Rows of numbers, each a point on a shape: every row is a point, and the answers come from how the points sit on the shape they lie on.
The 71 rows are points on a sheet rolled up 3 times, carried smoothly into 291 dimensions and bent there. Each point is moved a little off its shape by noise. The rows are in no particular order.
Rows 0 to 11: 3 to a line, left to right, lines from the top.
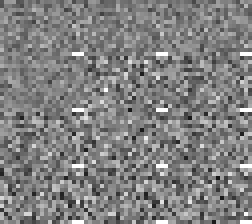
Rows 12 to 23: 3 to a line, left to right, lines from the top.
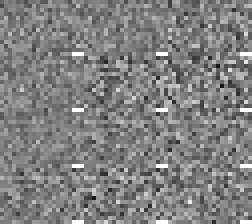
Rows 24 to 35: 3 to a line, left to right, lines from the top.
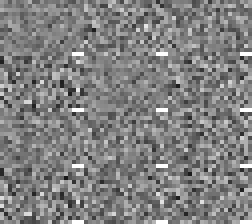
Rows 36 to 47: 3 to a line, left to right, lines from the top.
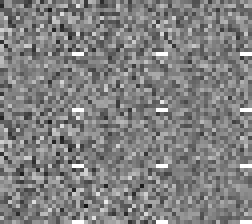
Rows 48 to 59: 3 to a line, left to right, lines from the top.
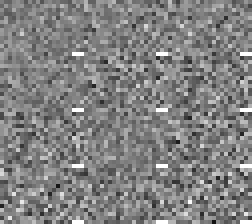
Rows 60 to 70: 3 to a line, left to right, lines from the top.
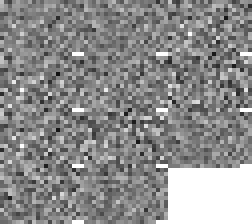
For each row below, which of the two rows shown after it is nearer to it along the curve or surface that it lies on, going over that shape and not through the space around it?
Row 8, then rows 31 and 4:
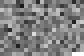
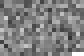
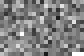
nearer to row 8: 31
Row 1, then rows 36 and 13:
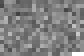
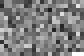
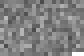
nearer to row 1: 13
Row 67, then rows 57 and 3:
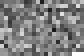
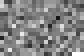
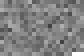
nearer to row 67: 57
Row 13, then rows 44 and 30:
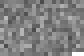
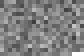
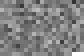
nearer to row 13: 44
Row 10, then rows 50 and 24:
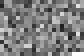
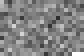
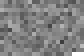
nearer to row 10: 50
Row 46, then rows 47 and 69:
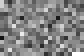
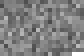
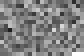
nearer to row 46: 69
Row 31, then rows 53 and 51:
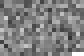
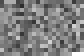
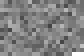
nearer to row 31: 53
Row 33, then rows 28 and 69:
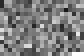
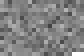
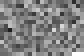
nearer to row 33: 69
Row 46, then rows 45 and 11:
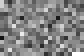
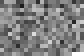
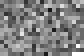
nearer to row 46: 11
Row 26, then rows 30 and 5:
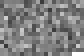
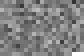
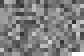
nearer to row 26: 5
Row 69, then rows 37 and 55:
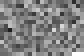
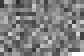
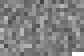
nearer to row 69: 37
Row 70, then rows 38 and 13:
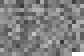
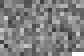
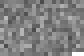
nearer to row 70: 13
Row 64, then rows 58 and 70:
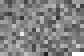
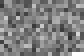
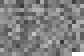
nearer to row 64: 58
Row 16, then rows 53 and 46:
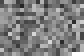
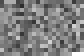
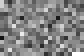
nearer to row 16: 53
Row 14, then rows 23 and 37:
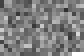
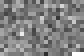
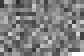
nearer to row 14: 37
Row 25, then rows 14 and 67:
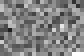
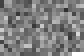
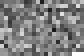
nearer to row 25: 14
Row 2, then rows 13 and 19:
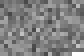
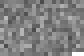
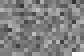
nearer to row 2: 13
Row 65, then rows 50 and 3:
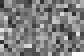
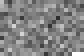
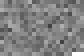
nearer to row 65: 50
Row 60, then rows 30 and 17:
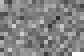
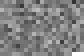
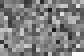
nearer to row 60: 30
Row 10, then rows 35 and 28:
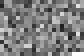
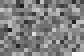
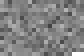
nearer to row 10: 35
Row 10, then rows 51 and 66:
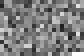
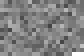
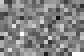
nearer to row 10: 66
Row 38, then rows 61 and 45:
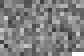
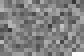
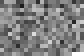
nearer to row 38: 45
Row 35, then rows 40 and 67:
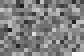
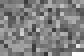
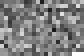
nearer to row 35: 40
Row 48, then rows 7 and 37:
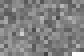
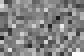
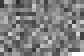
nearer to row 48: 37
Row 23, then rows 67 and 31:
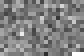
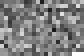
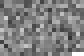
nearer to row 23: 31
